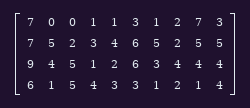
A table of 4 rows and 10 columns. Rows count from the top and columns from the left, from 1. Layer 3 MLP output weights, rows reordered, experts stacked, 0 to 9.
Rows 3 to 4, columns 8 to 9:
4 4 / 2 1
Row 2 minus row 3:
-2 1 -3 2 2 0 2 -2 1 1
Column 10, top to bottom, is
3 5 4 4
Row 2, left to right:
7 5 2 3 4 6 5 2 5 5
